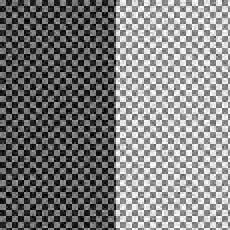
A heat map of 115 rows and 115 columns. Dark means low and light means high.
Seam: vertical, 50% of the way across, the right part higher. Average level on the scale: 50%. Grain: checkered.
